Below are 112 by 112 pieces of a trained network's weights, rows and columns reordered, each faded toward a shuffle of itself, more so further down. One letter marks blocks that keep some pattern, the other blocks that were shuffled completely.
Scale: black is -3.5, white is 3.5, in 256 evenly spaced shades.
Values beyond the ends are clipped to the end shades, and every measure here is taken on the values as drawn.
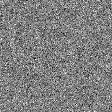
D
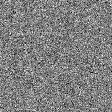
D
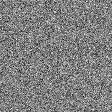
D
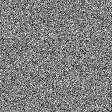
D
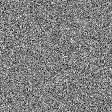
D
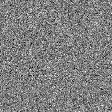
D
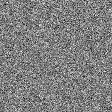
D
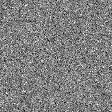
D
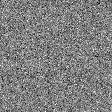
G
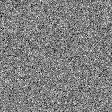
G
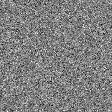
D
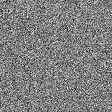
D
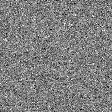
D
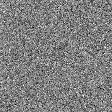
D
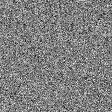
G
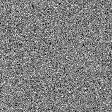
D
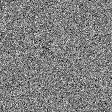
G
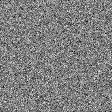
G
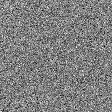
G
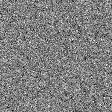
D
